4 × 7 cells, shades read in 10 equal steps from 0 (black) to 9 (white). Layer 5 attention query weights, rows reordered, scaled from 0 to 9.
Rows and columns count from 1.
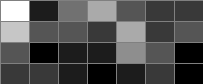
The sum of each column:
21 6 9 9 15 9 5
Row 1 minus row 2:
2 -2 1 4 -3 0 -1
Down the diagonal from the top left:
9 3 1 0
